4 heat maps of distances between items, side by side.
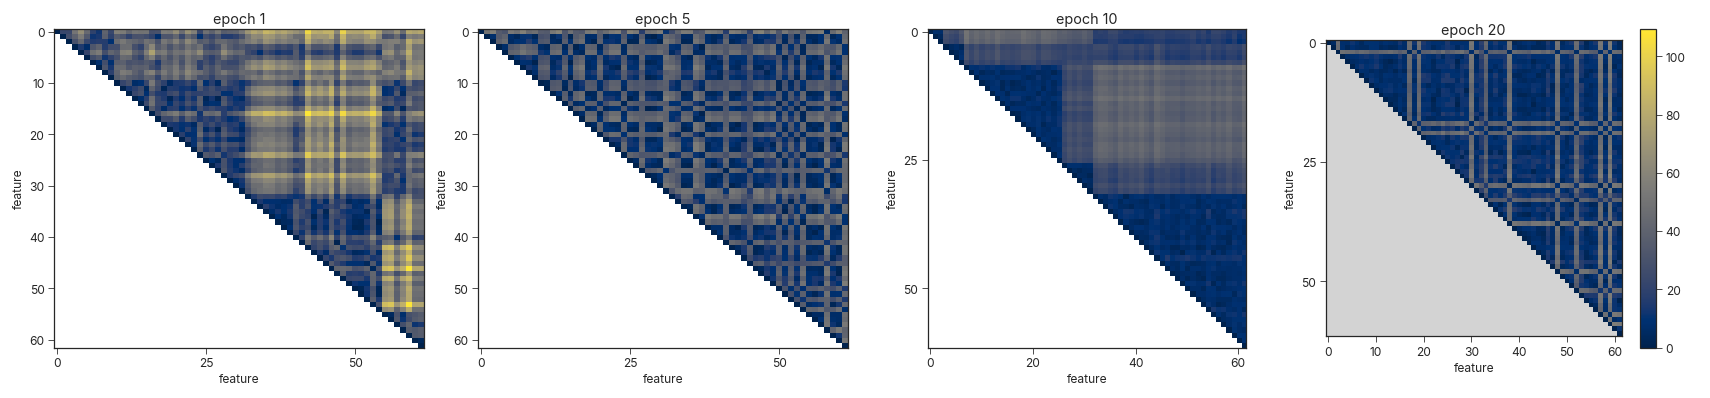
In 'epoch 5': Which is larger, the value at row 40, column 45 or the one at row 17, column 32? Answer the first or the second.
the first
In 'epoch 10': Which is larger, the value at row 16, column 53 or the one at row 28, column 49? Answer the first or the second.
the first
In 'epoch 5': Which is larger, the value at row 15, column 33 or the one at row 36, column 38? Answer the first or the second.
the second
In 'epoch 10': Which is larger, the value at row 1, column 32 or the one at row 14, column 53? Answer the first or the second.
the second
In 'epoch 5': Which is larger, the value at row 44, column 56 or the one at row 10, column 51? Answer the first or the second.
the second
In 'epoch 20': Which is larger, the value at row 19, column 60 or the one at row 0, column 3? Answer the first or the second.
the first
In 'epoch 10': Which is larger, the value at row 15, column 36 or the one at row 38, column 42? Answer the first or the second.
the first
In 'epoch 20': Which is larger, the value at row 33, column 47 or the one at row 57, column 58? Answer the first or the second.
the second
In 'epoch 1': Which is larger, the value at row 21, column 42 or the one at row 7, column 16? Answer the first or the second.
the first
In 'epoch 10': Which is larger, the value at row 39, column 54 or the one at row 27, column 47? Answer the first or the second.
the second
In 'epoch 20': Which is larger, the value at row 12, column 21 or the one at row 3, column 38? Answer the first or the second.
the second
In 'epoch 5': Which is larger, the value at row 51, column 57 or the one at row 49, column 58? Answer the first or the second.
the second
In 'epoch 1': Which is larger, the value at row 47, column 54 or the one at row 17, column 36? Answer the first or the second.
the second
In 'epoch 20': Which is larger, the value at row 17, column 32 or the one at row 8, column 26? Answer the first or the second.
the first
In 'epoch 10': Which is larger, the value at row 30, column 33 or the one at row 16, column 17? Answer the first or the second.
the first
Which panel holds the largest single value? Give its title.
epoch 1
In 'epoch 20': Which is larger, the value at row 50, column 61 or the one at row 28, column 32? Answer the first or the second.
the second
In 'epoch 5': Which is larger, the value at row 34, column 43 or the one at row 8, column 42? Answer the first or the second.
the second
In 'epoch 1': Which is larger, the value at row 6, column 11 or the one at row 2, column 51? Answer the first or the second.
the second
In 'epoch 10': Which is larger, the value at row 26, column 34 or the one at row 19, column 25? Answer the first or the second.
the first
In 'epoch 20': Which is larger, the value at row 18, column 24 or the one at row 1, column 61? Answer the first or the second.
the first
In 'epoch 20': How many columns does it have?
62
